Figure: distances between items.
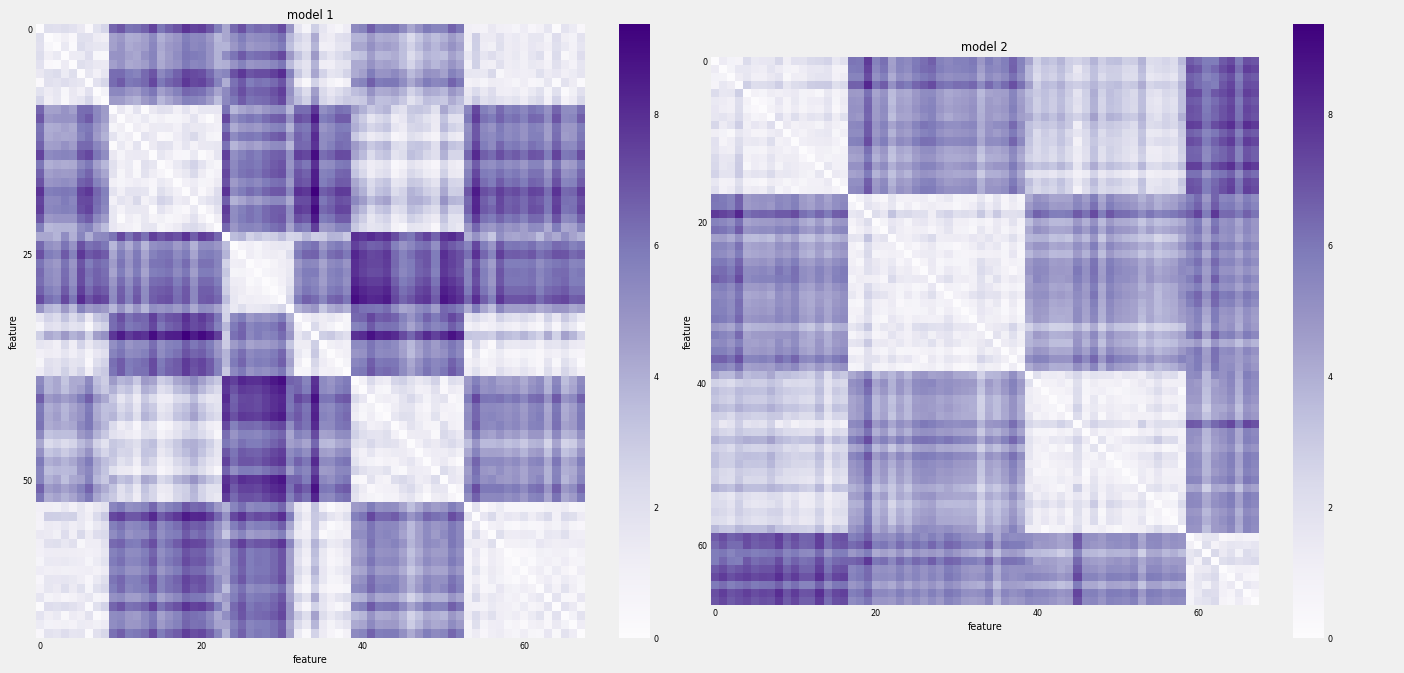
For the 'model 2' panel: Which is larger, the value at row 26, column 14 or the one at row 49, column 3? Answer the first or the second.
the first
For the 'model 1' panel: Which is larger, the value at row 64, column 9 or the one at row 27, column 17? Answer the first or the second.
the first
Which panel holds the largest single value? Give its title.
model 1
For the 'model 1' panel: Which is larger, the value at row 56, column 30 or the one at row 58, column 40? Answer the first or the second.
the first
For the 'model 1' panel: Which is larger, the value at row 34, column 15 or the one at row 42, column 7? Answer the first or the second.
the first
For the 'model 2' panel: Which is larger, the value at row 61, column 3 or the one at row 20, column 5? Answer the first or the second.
the first
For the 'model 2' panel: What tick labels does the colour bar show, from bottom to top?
0, 2, 4, 6, 8
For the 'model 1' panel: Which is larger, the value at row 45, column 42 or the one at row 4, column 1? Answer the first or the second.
the first
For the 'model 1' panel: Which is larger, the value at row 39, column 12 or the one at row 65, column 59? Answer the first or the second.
the first
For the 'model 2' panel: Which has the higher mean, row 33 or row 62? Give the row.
62
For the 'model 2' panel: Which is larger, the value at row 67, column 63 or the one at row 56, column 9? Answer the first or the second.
the second
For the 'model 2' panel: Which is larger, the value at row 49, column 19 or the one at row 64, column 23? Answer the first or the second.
the first
